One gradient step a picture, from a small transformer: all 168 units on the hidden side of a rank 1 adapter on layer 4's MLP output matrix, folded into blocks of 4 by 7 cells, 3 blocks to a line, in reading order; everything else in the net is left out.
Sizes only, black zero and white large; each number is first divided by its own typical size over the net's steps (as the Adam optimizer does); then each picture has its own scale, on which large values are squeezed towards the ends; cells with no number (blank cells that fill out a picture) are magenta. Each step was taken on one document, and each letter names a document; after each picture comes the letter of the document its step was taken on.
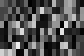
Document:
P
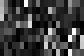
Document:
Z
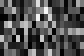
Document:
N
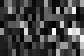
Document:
Z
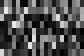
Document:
P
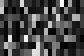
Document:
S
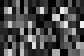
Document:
S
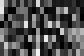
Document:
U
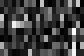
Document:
Z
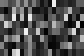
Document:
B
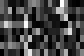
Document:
N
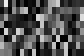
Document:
P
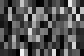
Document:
U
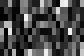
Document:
N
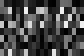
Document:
S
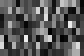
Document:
U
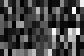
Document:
Z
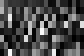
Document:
S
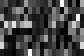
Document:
N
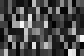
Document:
Z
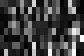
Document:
Z
